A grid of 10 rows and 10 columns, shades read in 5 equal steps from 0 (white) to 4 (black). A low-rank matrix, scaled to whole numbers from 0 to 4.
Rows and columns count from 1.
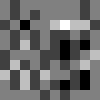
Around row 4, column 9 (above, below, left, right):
1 4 2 2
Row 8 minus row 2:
-1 0 -1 0 -1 0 0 1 1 0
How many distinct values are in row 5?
4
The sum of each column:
22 25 20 25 22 23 27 23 27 20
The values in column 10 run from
1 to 3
